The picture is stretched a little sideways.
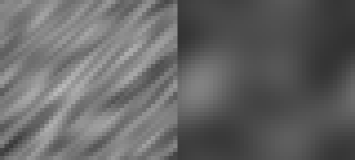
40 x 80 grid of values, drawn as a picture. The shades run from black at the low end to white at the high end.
It is made of 1 by 2 panels. Panel 1,1: middling, slanting up to the right. Panel 1,2: low, smooth.
